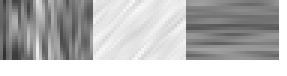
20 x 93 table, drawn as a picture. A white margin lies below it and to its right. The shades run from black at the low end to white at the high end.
The table splits into one row of 3 panels. Panel 1,1: middling, streaked downward, strong in contrast. Panel 1,2: very high, slanting up to the right, faint in contrast. Panel 1,3: middling, streaked across.
